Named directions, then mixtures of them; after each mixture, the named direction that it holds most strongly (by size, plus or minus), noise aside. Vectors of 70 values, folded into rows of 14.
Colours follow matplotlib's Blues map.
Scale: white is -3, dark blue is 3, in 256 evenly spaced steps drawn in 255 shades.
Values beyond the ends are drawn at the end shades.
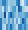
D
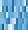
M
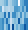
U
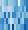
U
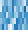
M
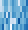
U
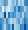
U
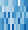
U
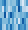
D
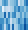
U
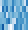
M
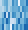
U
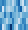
D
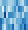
D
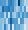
U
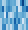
D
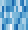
D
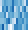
M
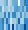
U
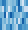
D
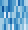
U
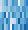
U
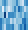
D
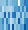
U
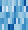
M
